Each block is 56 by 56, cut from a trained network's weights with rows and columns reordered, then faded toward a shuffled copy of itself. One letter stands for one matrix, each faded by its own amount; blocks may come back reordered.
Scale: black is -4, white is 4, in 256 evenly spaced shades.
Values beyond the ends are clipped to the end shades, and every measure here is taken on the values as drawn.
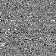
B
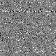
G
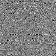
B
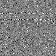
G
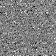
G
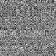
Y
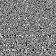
B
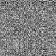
Y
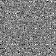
B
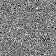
G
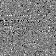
G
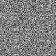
Y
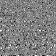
B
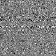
B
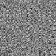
Y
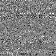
B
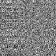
Y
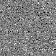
G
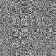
Y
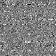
B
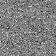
G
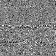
B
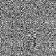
Y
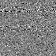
B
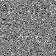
G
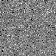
G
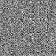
Y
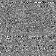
B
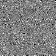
B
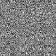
Y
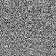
Y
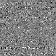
B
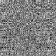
Y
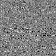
B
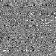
B
